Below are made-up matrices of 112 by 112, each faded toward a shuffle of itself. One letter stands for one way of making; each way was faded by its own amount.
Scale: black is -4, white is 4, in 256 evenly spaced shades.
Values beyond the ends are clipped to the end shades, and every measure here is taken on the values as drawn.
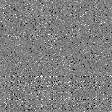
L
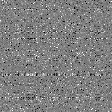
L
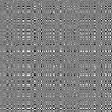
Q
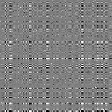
Q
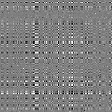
Q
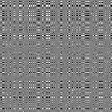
Q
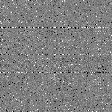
L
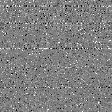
L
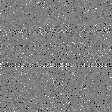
L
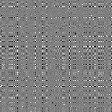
Q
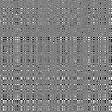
Q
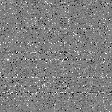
L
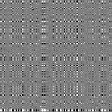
Q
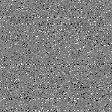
L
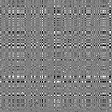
Q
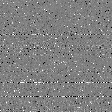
L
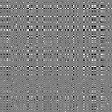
Q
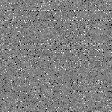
L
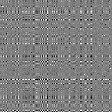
Q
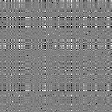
Q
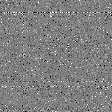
L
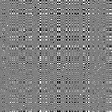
Q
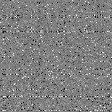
L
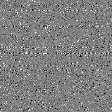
L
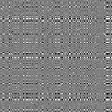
Q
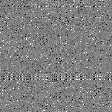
L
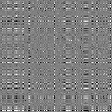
Q
